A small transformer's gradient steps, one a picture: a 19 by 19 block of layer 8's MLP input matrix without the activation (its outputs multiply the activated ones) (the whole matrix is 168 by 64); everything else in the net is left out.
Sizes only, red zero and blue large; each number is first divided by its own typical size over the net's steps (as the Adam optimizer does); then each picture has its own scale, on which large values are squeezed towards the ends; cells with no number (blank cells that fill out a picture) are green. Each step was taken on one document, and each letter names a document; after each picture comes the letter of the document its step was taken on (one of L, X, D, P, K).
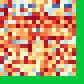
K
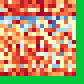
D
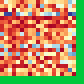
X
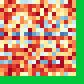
D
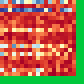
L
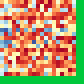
L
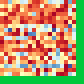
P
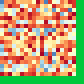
K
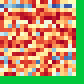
X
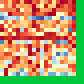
D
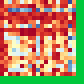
X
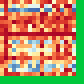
X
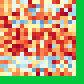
K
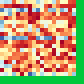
L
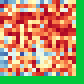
L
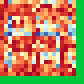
P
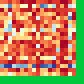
P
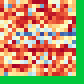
K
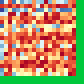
L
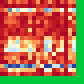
X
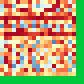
K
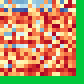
L
